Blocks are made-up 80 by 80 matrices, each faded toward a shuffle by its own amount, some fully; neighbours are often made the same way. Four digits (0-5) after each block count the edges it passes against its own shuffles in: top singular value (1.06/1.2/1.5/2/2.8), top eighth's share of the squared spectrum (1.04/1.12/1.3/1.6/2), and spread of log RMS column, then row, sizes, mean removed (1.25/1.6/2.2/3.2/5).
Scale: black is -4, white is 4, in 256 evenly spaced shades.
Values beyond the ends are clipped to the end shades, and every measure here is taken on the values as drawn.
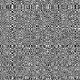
5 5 3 3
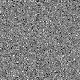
3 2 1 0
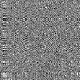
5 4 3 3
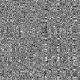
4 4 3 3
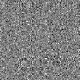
4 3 2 2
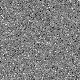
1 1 0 0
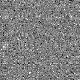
3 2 1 1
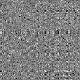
4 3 2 2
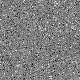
1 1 0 0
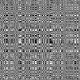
5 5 4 4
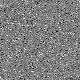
0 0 0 0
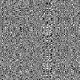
4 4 3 2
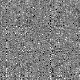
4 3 2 1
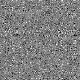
3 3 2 1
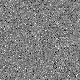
2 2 0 0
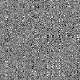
4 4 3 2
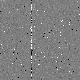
4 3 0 0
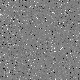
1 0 0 0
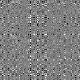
5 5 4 3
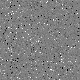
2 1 0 0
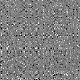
4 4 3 2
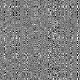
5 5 4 2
